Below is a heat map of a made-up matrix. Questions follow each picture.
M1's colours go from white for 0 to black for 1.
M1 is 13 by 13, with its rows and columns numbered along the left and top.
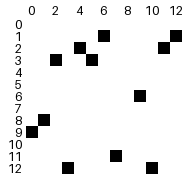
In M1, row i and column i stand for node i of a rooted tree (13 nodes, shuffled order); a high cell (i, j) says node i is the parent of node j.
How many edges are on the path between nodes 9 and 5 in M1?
5
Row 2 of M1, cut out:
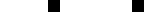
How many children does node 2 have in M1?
2
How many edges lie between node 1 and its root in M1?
1
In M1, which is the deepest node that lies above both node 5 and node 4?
3
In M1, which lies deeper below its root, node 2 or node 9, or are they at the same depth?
node 2
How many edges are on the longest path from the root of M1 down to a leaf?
6
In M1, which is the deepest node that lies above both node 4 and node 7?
2
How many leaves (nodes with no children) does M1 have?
5
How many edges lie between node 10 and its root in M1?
3
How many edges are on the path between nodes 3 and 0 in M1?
5
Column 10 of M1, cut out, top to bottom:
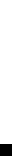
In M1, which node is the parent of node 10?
12
